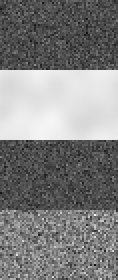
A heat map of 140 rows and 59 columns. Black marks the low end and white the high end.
It is made of 4 by 1 panels. Panel 1,1: low, fine-grained. Panel 2,1: very high, smooth, faint in contrast. Panel 3,1: low, fine-grained. Panel 4,1: middling, fine-grained, strong in contrast.
